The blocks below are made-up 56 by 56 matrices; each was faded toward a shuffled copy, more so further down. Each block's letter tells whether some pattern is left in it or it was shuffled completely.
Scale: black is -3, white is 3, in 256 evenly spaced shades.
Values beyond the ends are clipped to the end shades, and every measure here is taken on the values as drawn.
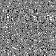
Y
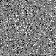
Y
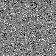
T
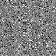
Y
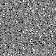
Y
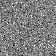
T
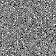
Y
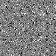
Y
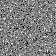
T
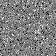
T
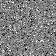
T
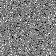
T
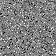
T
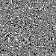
Y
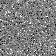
T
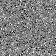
T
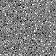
Y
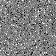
Y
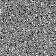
T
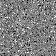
T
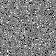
T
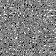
Y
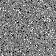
T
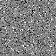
Y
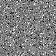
Y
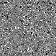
Y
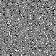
Y
